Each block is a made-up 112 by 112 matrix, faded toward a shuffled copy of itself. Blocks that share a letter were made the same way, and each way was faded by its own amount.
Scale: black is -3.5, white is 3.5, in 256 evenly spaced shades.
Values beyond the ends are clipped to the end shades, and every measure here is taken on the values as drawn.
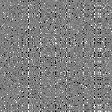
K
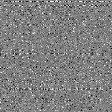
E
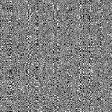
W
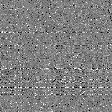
E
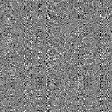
W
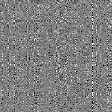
W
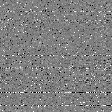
E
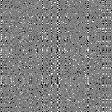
K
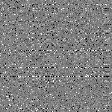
E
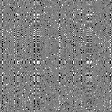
K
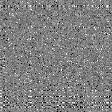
E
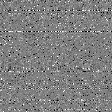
E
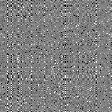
K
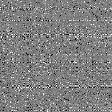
E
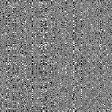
W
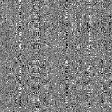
W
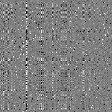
K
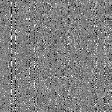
W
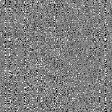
W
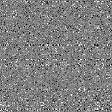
E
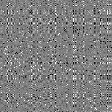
K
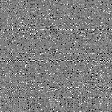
E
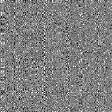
W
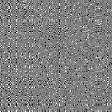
K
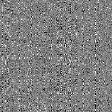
W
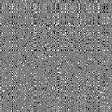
K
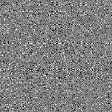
E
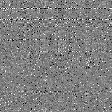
E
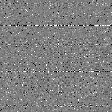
E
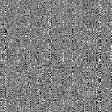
W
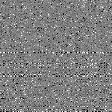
E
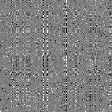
K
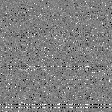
E
